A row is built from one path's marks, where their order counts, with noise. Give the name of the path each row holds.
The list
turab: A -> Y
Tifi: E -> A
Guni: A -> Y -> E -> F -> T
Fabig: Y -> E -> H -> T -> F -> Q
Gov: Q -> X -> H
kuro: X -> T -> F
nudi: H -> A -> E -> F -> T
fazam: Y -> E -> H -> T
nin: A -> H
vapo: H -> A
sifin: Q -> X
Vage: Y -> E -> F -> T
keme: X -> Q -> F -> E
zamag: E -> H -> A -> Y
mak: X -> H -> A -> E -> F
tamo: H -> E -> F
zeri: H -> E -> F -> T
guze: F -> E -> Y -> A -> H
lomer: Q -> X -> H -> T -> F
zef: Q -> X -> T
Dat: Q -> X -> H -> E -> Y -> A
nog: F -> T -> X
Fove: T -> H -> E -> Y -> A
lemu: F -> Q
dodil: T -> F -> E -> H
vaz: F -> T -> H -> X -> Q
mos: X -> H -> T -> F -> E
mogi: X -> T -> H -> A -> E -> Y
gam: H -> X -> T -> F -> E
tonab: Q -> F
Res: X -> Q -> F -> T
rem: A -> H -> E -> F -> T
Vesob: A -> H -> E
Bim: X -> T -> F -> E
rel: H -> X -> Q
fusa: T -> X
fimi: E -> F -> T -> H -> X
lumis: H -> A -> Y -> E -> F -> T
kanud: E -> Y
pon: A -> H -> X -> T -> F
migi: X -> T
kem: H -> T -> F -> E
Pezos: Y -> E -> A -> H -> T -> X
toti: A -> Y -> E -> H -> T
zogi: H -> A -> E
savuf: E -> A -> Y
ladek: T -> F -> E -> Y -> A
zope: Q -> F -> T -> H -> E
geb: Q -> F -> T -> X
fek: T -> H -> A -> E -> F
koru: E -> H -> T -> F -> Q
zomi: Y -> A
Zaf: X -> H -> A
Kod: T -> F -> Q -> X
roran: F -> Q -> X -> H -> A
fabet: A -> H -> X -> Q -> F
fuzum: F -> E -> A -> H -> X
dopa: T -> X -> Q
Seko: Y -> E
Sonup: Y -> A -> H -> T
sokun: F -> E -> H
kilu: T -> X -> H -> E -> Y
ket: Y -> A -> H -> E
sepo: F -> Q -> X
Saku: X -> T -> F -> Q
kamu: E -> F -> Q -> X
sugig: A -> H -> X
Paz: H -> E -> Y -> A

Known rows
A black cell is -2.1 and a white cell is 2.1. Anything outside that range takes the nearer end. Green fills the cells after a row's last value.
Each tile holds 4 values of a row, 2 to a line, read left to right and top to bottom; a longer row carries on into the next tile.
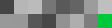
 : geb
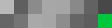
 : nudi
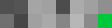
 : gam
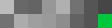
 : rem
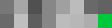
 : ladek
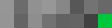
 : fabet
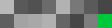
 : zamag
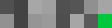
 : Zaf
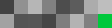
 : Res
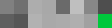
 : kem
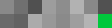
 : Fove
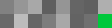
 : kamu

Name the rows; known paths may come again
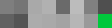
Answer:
kem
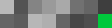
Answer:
zogi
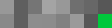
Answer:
pon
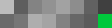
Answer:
nudi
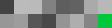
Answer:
geb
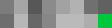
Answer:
ladek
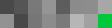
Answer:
mogi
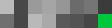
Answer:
vapo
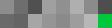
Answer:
Fove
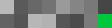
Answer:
Paz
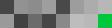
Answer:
dopa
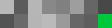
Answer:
tamo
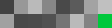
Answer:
Res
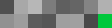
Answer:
roran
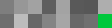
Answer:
kamu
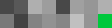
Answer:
mos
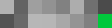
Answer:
zeri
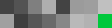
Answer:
migi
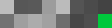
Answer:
Vesob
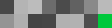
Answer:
sepo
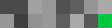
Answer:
Zaf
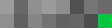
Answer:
fabet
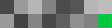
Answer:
lomer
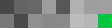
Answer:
kilu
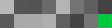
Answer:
zamag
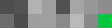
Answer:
gam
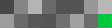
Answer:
keme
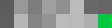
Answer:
dodil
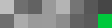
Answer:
rem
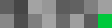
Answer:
mak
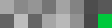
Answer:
fuzum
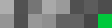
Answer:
sugig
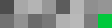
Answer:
vaz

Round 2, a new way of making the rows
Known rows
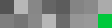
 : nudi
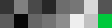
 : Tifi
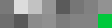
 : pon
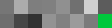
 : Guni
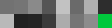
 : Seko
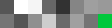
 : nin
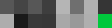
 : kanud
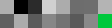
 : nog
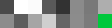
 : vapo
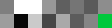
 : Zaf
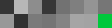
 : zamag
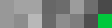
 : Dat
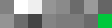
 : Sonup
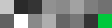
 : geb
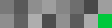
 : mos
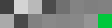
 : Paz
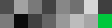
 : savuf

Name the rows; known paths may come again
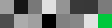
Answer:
fusa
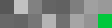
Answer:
rem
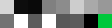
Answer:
lemu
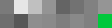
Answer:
pon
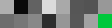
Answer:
kuro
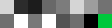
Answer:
tonab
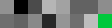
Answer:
Bim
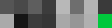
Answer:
kanud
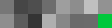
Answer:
guze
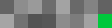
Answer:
fazam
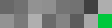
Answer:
gam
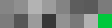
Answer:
mogi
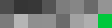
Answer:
koru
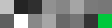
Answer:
geb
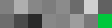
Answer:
Guni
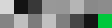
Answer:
sepo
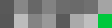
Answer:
fek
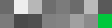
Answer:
toti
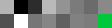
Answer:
Kod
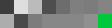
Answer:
Paz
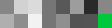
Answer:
rel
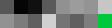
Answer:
sokun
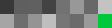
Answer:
tamo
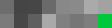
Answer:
fuzum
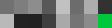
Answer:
Seko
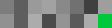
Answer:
mos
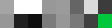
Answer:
zomi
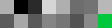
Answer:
nog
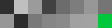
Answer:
zamag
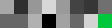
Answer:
migi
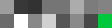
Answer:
zope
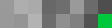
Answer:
Dat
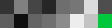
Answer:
Tifi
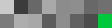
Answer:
Res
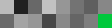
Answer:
Saku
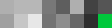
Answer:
Gov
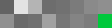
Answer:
lumis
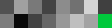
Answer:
savuf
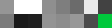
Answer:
turab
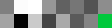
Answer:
Zaf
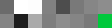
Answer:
sugig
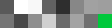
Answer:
nin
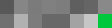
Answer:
Fove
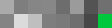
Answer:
lomer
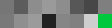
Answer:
kilu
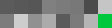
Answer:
kem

